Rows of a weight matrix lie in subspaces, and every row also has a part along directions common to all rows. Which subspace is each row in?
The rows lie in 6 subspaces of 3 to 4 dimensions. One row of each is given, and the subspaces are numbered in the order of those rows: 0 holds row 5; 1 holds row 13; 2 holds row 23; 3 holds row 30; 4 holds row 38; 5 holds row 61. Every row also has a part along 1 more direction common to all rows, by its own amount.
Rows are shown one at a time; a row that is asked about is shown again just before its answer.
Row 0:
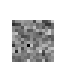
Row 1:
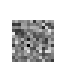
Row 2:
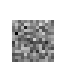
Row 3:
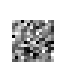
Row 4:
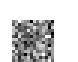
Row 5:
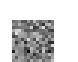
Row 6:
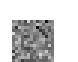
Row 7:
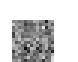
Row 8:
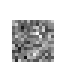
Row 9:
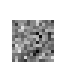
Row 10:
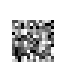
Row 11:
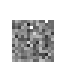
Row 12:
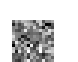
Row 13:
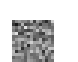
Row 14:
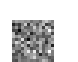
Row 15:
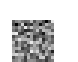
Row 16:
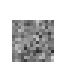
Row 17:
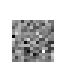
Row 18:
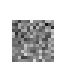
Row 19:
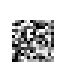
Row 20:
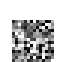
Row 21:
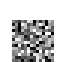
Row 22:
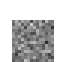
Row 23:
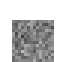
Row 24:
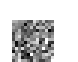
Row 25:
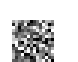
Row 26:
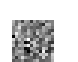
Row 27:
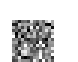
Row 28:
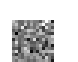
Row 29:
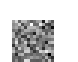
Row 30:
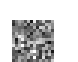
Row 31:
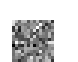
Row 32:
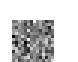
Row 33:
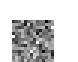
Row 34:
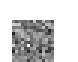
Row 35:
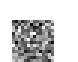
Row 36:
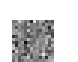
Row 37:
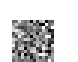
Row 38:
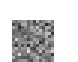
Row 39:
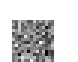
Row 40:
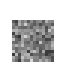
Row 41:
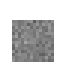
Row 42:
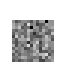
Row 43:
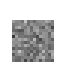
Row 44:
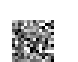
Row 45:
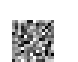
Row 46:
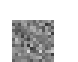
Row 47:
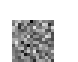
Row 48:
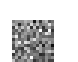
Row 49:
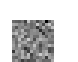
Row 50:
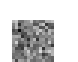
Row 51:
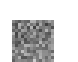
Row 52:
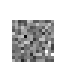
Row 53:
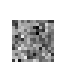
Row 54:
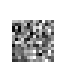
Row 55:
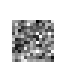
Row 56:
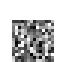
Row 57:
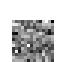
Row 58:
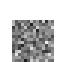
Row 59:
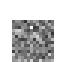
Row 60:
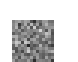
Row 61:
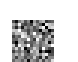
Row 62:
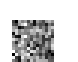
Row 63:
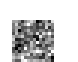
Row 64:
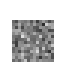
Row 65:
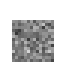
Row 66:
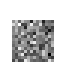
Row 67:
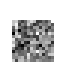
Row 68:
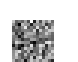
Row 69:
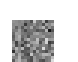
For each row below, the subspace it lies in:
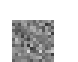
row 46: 4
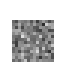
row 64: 5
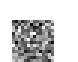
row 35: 3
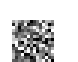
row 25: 2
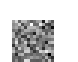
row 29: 3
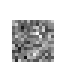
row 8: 5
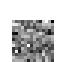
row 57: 1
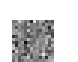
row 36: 2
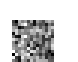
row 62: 4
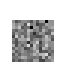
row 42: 0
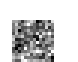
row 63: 5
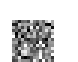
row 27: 2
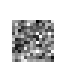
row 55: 5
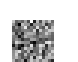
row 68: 3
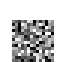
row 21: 4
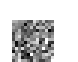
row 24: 4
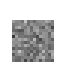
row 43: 0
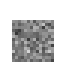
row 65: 0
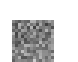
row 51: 2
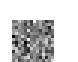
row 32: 2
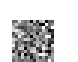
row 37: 2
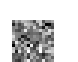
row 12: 1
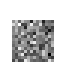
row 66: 3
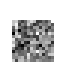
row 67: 5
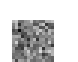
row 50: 5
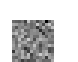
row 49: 4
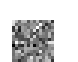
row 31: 3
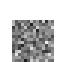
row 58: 3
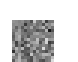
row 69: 4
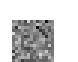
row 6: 4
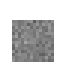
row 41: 2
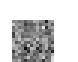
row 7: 5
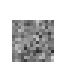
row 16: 5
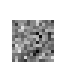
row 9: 5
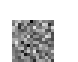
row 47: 2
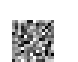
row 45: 4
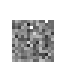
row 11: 0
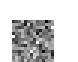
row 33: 0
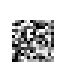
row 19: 0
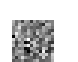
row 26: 0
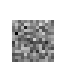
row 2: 1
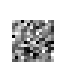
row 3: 0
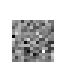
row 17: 0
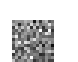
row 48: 2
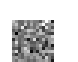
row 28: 1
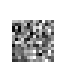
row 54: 3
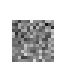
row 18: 2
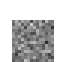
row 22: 3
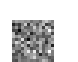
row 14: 3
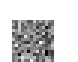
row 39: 4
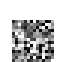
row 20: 3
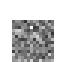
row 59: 0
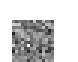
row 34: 1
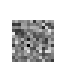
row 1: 1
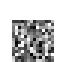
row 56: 4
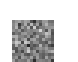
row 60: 2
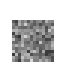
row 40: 4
